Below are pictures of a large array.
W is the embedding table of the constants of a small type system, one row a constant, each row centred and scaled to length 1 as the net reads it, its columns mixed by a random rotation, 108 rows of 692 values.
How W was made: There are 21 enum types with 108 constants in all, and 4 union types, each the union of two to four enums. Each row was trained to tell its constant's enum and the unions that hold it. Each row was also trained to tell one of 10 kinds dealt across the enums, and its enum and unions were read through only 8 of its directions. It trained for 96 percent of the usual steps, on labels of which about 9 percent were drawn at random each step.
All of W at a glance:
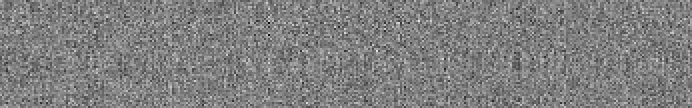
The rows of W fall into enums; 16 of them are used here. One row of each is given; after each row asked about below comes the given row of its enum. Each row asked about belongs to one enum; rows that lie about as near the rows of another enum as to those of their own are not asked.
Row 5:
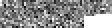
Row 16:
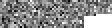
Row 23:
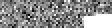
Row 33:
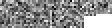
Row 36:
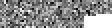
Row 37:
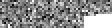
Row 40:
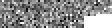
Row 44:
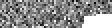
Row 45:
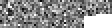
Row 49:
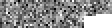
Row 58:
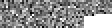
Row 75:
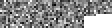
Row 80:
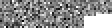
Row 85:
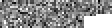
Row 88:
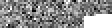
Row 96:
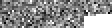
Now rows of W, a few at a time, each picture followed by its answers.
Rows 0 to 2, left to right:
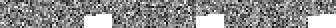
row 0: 36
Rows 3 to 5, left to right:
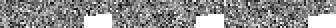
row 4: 44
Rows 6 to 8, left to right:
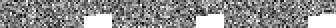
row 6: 37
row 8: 37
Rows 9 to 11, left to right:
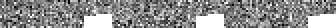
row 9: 16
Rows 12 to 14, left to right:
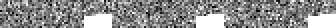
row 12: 37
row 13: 40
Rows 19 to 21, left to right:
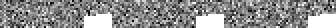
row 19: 36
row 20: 37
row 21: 37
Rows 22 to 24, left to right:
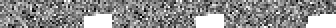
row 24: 44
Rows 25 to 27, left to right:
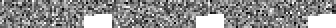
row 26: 85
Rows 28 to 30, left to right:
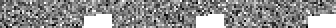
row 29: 45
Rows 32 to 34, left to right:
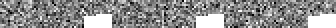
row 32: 45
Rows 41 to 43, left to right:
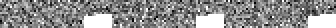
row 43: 85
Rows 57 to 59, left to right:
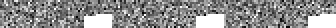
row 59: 16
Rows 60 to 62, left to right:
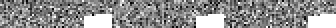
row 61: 45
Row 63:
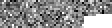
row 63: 44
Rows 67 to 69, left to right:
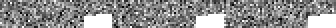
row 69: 16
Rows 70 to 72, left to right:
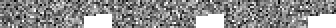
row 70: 16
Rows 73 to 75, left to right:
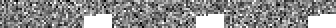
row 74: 96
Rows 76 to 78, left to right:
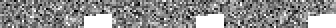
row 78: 49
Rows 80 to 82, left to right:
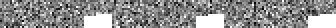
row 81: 85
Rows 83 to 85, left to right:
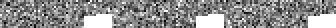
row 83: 16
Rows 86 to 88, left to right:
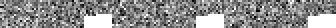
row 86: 36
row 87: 45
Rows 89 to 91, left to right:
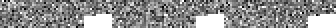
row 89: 40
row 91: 36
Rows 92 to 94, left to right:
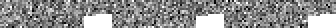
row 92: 88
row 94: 40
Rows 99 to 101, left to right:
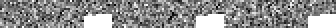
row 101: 45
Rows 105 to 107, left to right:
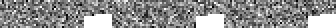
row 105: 85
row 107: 36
